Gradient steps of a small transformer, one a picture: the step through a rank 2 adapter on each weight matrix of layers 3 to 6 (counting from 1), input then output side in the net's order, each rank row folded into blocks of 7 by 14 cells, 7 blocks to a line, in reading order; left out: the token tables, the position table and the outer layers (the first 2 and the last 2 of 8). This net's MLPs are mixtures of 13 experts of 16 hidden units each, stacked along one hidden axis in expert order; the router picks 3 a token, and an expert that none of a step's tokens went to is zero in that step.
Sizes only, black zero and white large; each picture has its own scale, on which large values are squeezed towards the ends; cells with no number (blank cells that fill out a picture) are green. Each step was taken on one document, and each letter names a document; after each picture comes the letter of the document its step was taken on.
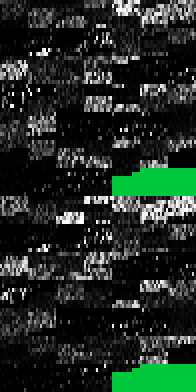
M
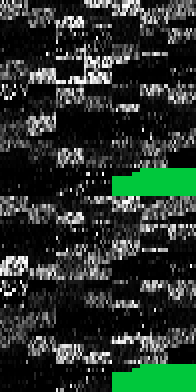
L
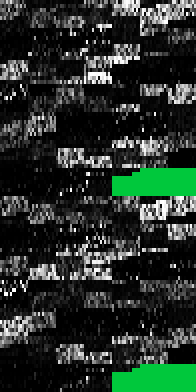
L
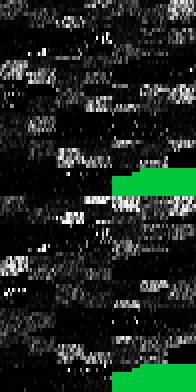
M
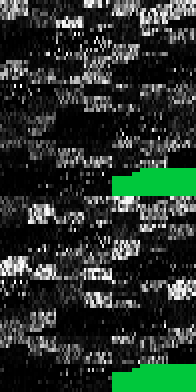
L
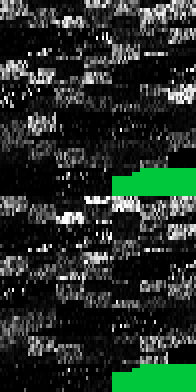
M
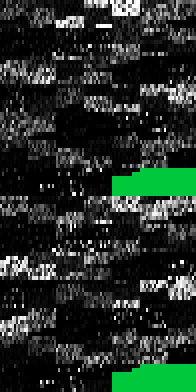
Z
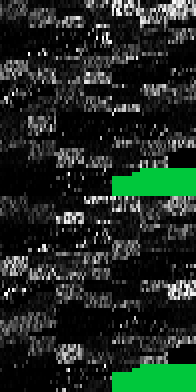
M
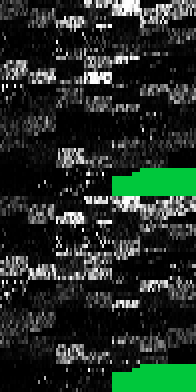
L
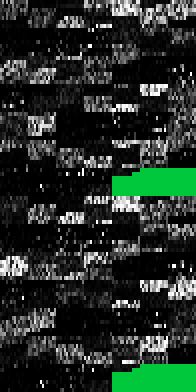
Z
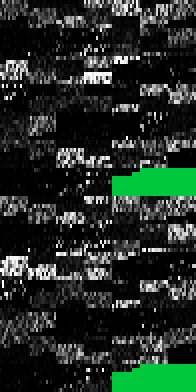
L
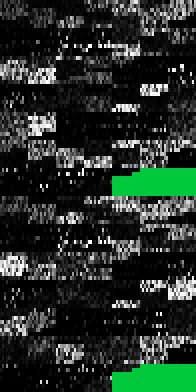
Z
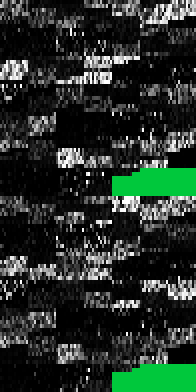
L
